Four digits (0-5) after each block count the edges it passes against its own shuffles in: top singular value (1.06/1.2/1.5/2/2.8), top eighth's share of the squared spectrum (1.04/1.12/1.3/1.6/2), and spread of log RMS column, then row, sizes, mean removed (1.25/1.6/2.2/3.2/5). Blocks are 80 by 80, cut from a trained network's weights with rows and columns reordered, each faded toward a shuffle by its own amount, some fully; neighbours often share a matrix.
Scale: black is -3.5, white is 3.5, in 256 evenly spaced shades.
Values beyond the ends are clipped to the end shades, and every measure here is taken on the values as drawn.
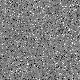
0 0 0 0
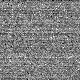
3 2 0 1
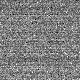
3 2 0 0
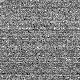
3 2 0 1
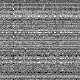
5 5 2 3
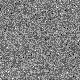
0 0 0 0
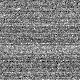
4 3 1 1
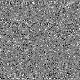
3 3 0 2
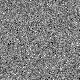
2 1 0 0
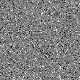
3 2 0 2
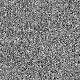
1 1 0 1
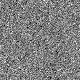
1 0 0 0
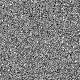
0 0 0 0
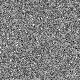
0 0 0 0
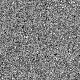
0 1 0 0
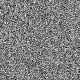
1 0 0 0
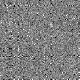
4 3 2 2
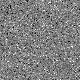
2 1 0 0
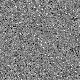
2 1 0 0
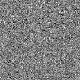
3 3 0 2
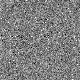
1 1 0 1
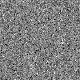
1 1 0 0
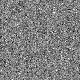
2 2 0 0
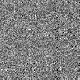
3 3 1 2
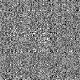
3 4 1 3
